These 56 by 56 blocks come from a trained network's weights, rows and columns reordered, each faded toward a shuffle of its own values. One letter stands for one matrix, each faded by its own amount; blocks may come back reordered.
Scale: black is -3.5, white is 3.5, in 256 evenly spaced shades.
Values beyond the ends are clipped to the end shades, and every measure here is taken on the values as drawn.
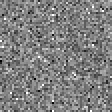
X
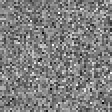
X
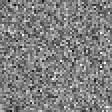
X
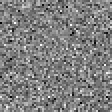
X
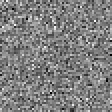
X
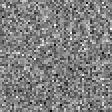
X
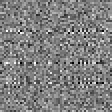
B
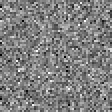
X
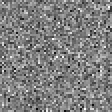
X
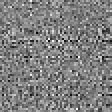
B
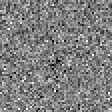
X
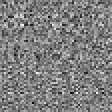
B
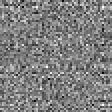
B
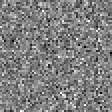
X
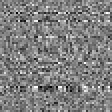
B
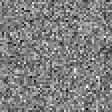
X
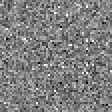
X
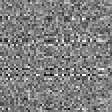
B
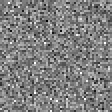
X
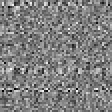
B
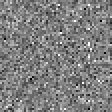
X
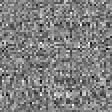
B
